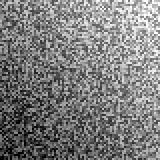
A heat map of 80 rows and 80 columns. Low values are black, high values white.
Slope: up to the top right. Ninth with the highest average: top right. Mirror symmetry: none. Grain: fine. Ninth with the lowest average: bottom left.
